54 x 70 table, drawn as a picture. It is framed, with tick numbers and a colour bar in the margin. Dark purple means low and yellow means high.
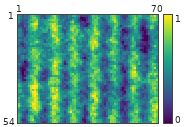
Stripes: upright, repeating 7 times. Ninth with the highest average: bottom left. Ninth with the lowest average: top right. Average level on the scale: 50%.
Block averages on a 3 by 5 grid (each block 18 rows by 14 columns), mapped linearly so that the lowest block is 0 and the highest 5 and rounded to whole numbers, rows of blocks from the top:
2 5 4 1 1
2 4 4 1 5
4 5 4 0 5
